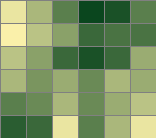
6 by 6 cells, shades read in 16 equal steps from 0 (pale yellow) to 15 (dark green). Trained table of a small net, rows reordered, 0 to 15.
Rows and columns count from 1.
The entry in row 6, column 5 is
5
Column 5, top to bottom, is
14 11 12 5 6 5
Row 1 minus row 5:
-9 -4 5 6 8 6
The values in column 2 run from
4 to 12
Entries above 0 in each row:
6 5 6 6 6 6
